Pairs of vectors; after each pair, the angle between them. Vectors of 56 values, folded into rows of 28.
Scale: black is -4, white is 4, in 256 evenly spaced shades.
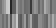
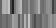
partly aligned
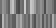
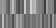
nearly parallel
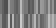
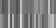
nearly parallel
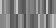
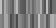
nearly parallel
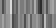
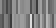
partly opposed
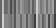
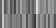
nearly parallel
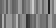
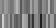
orthogonal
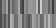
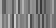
partly opposed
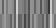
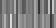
partly opposed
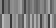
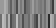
partly aligned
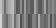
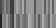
nearly opposite
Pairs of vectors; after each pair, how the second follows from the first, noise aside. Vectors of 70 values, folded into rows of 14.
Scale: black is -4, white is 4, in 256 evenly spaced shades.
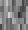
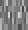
sign-scrambled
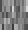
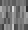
sign-scrambled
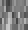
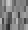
negated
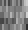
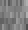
shrunk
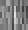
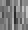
negated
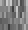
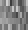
sign-scrambled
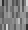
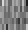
negated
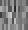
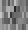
sign-scrambled
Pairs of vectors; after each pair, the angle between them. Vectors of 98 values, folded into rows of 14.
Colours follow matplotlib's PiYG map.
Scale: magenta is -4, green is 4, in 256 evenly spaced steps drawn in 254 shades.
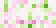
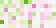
partly opposed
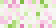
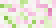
orthogonal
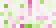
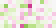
nearly parallel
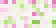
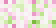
nearly parallel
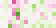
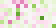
partly aligned
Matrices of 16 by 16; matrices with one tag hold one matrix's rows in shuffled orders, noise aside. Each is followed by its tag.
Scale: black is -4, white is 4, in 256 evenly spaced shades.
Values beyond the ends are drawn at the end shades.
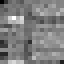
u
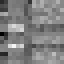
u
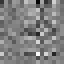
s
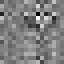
s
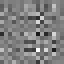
s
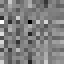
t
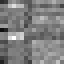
u
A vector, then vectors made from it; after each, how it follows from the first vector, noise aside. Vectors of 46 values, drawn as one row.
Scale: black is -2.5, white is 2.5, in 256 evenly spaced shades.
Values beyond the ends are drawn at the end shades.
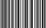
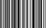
sign-scrambled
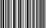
reversed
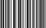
reversed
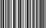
reversed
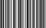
reversed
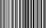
sign-scrambled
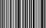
sign-scrambled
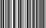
reversed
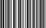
reversed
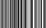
sign-scrambled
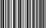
reversed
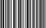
reversed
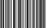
reversed
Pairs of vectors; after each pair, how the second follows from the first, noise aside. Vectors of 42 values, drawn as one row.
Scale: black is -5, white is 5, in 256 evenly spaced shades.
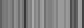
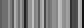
scaled up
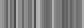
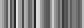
scaled up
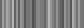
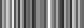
scaled up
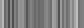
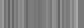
shrunk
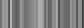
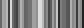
scaled up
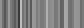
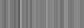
shrunk
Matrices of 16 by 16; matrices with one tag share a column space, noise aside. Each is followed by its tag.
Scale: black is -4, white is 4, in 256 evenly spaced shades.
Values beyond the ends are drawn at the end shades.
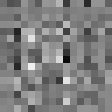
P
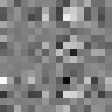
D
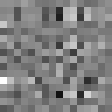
D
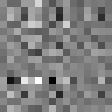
D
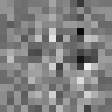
P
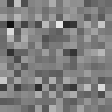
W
